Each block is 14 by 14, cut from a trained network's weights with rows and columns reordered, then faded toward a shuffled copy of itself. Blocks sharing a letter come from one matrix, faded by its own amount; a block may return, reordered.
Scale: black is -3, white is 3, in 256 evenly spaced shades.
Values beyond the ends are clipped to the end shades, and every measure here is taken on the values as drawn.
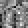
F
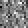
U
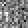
U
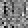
F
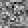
F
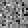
U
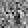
U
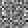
F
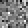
F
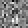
F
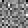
F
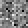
U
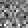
F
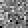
U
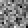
U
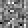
U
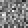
U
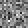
F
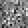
U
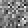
F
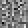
F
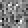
U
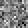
U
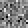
U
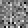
U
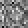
F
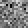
U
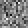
F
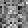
F
